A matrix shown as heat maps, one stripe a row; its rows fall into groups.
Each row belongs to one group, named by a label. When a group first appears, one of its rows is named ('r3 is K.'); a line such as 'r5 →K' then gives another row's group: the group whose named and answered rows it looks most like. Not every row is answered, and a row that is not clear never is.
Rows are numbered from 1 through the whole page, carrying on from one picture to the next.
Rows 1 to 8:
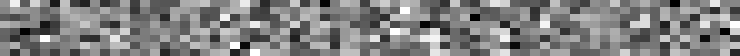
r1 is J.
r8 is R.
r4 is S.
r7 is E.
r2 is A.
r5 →E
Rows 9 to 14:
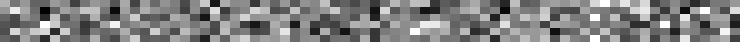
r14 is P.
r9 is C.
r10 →S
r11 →P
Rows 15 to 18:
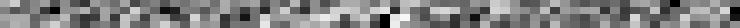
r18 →C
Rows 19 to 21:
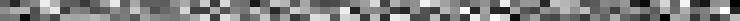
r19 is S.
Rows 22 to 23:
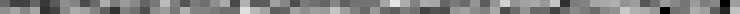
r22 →E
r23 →S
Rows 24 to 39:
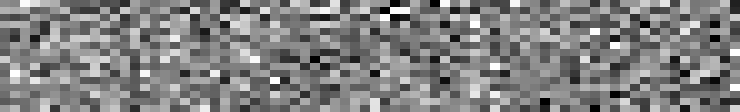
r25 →C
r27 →A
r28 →P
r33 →J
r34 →S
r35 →A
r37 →J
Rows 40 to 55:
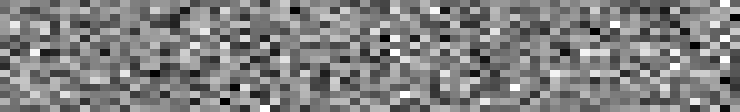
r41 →E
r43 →J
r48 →A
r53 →A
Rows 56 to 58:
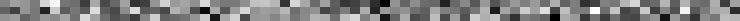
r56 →C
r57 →P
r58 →E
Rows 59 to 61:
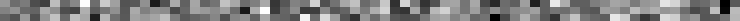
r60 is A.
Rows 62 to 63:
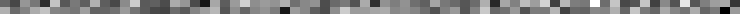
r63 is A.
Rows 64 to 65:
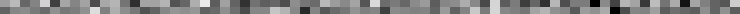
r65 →J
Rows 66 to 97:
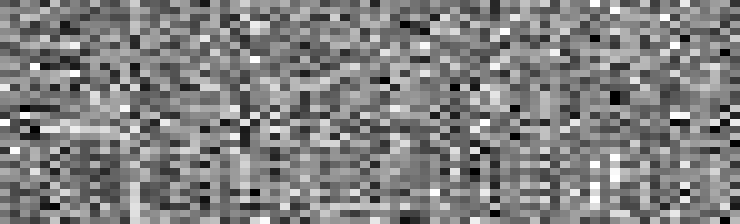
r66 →P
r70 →R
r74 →R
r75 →J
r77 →C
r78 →R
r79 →J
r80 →J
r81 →E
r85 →E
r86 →C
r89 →P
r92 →P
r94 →P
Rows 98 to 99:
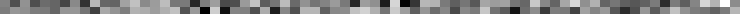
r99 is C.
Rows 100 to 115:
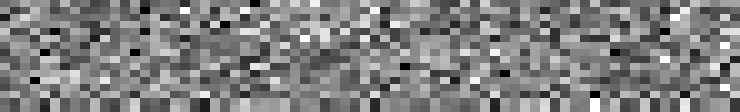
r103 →C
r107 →J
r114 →P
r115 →P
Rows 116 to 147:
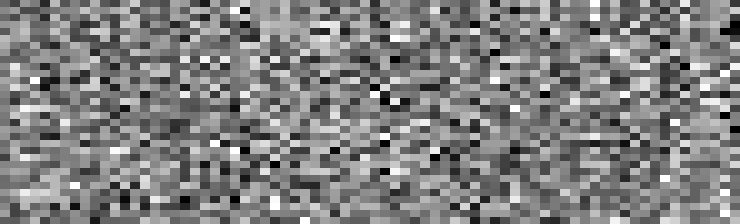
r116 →P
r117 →E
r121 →C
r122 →S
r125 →S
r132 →S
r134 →C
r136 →C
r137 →E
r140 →C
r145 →R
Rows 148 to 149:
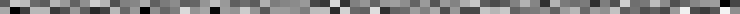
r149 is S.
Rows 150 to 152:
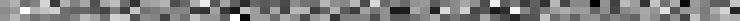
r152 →E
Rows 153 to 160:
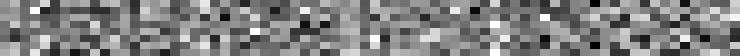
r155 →S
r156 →J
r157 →R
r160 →J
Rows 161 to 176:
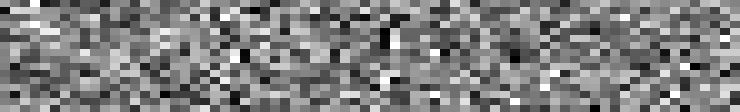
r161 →J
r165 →C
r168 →E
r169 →E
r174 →R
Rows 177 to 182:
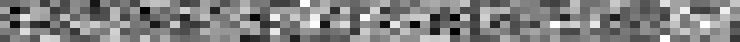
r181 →R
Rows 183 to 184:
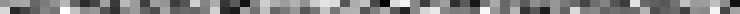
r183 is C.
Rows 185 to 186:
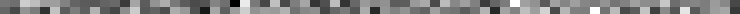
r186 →P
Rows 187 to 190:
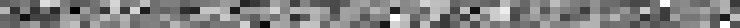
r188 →R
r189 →E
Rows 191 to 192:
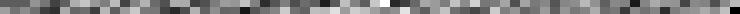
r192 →C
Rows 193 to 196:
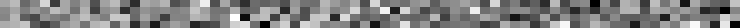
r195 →E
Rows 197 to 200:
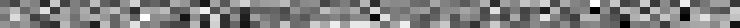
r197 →P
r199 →S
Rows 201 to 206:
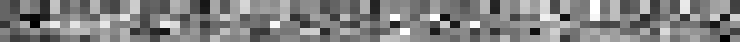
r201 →P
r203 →E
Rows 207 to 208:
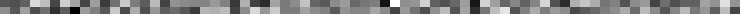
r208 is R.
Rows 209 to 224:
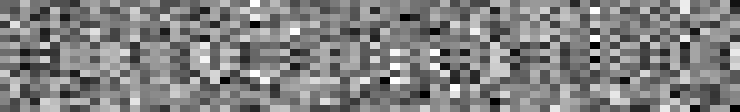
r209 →R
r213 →S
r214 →P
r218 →E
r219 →R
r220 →C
